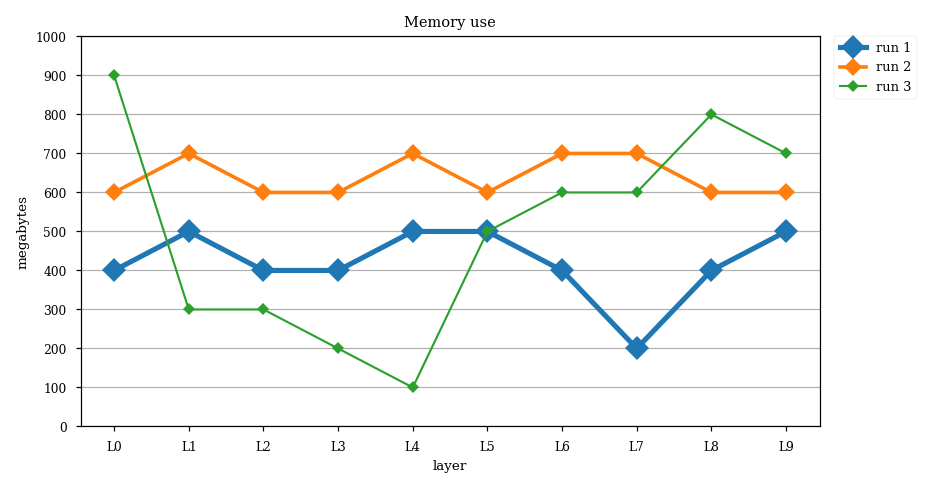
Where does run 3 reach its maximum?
L0
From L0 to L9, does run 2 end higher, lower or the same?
the same
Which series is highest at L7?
run 2
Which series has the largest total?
run 2
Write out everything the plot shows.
Title: Memory use
x-axis: layer, ticks L0 L1 L2 L3 L4 L5 L6 L7 L8 L9
y-axis: megabytes, ticks 0 100 200 300 400 500 600 700 800 900 1000
Legend: run 1, run 2, run 3
Values:
run 1: 400 500 400 400 500 500 400 200 400 500
run 2: 600 700 600 600 700 600 700 700 600 600
run 3: 900 300 300 200 100 500 600 600 800 700
